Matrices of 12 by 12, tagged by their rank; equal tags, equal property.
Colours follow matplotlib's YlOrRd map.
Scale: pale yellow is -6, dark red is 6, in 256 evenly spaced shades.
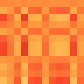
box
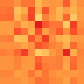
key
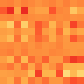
key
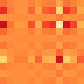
box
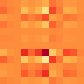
box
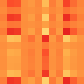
box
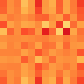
key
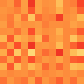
key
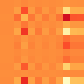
box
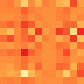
key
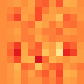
key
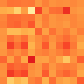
key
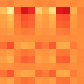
box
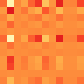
box
